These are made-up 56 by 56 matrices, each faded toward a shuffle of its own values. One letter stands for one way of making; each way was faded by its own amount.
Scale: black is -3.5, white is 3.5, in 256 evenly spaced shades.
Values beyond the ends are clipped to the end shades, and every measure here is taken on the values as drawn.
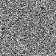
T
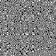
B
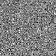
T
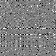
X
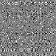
X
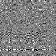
X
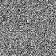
T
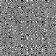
X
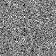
T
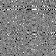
X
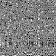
B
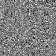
T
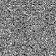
T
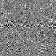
X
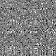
B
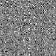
B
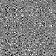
B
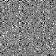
B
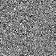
T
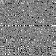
X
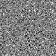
T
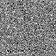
T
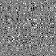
X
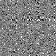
B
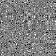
B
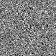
T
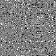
B
